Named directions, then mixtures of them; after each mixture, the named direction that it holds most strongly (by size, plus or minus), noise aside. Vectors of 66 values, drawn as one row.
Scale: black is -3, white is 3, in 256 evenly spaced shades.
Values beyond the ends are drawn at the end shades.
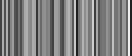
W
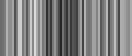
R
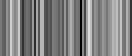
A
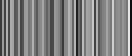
W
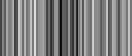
R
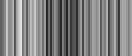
R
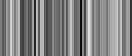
A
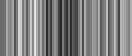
R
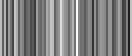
W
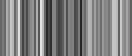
A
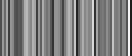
W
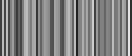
W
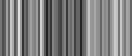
A
